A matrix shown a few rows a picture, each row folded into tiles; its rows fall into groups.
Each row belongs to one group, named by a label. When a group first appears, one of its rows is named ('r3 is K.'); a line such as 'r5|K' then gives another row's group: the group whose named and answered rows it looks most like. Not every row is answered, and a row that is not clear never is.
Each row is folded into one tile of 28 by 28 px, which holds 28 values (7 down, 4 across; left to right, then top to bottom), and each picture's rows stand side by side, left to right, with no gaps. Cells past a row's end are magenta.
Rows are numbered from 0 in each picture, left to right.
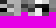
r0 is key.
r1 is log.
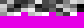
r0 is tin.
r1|tin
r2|key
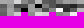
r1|tin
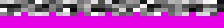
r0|tin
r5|tin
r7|log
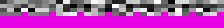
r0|key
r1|key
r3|log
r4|key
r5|tin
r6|log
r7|tin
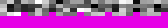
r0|tin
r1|log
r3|tin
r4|log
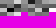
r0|tin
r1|key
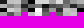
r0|key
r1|log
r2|log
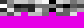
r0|key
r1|log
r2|tin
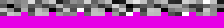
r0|tin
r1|log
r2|key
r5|log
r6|key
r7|log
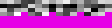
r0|tin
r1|key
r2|tin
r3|tin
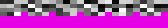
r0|key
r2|key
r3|key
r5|key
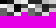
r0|key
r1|key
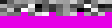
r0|key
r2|log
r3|key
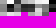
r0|tin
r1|log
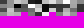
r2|log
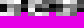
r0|log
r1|tin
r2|log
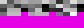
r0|log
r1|log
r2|key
